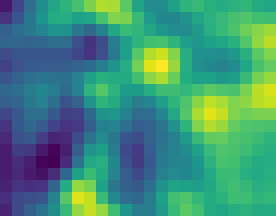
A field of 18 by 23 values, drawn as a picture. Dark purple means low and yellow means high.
The bottom right is the smoothest part. No lone cell stands out from its neighbours. Values rise toward the right. The field is mottled with small blotches.
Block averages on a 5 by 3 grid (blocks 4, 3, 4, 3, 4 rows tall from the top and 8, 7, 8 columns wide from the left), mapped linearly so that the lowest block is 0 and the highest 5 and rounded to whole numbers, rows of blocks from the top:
234 | 143 | 135 | 014 | 224
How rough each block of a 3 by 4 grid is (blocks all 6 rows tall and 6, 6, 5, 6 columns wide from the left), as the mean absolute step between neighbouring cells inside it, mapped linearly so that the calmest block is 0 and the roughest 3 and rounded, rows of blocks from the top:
1 3 2 1 | 1 2 2 1 | 2 3 1 0
